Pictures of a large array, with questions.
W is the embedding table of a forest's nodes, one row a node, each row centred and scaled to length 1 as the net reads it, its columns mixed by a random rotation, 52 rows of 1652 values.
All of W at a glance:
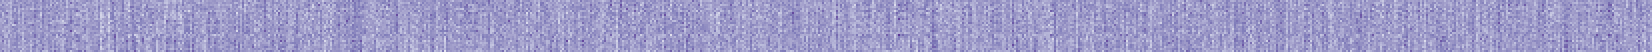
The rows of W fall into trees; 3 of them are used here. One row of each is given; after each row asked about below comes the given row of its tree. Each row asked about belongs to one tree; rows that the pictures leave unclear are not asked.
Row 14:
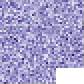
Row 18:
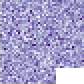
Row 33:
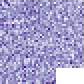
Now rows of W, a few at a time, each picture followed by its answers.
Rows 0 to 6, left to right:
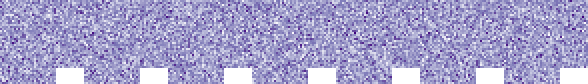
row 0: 14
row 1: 18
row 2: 14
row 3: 18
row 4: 18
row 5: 18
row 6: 14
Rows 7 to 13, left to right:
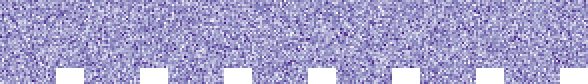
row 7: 18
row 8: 14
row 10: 18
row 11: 18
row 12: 14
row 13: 14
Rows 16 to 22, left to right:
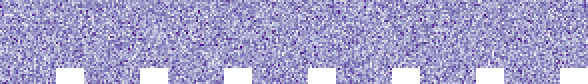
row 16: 14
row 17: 18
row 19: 14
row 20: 14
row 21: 33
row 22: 14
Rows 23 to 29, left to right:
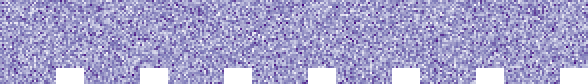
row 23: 14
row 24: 18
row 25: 33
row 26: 33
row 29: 33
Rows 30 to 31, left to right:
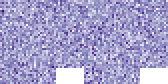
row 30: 14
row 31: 14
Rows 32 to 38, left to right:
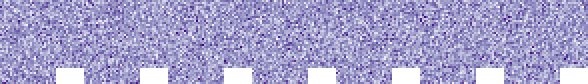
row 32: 14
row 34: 18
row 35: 18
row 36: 18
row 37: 33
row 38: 33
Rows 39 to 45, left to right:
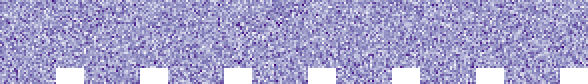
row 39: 14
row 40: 33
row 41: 33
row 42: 33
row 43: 14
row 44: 14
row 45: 33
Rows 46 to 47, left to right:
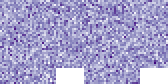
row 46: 14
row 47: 33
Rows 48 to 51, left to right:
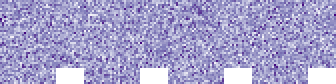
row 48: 33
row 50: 33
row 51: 33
